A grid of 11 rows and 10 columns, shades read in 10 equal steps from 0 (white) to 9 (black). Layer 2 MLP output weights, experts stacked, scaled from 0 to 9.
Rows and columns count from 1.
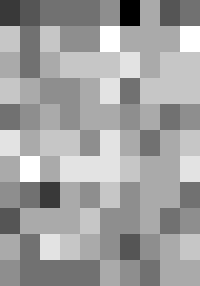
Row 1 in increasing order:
3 4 5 5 5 5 6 6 7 9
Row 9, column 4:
3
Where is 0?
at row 2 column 6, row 2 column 10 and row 7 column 2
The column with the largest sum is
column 7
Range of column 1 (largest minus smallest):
6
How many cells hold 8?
0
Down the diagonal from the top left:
7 5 3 4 3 1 2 3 5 2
